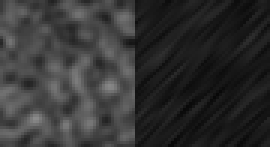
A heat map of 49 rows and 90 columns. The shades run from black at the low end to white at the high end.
The table splits into one row of 2 panels. Panel 1,1: low, blotchy. Panel 1,2: very low, slanting up to the right, faint in contrast.
